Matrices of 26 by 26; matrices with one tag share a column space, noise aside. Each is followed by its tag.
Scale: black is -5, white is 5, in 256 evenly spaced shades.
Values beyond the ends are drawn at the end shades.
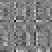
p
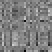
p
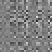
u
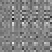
u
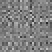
u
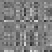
p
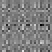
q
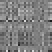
p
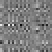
q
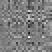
u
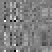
p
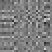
u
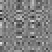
u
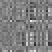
p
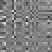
u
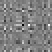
q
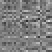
u
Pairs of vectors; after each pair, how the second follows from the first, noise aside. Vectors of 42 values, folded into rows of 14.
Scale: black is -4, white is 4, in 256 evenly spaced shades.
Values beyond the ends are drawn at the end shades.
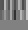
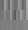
shrunk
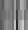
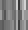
wrapped around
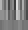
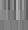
shrunk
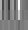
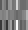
wrapped around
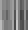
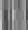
wrapped around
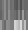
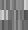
wrapped around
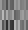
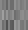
shrunk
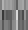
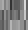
wrapped around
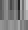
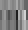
wrapped around
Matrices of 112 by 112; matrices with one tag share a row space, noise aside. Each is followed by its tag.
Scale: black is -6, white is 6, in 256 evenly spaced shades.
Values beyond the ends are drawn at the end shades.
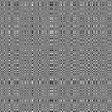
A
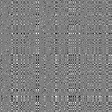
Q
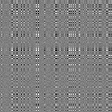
Q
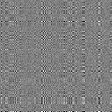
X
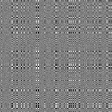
Q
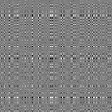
A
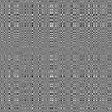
A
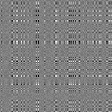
Q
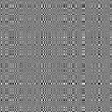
X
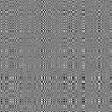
X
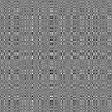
A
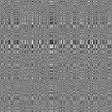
A
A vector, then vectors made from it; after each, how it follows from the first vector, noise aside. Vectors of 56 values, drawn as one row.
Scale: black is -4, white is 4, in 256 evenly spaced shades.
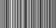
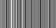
partly zeroed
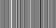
partly zeroed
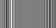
partly zeroed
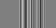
partly zeroed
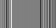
partly zeroed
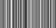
sign-scrambled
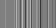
partly zeroed
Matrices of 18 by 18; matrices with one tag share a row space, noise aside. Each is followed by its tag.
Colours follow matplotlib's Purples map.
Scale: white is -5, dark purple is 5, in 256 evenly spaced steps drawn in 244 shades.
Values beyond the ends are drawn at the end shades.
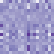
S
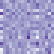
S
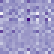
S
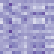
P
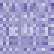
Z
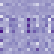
S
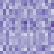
Z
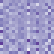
S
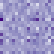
S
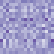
Z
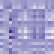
P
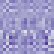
Z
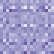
Z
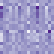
S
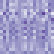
Z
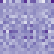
Z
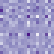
S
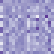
S
